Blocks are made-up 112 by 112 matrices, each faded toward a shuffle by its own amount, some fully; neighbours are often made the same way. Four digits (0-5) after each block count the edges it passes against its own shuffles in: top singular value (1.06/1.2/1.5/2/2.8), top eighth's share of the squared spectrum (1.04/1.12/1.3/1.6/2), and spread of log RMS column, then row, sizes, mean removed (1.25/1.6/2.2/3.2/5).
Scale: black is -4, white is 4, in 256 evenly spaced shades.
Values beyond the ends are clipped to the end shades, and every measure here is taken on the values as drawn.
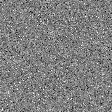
0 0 0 0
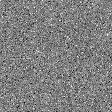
1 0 0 0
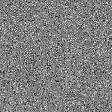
3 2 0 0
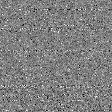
1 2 0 3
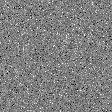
0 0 0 0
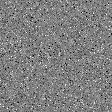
0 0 0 0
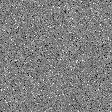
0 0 0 0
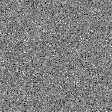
0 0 0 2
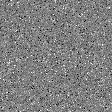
0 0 0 0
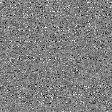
1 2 0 3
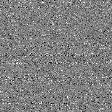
1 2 0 3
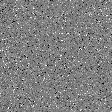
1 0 0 0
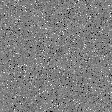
1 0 0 0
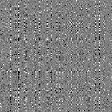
5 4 3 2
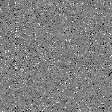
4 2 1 1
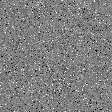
2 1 0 0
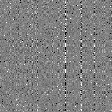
5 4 3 2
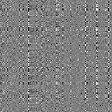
5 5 4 3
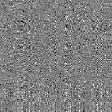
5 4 3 2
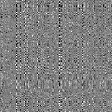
5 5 4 3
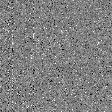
1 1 2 0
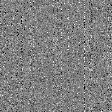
2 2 3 0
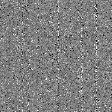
2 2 3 0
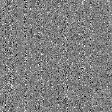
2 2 3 0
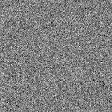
3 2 1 1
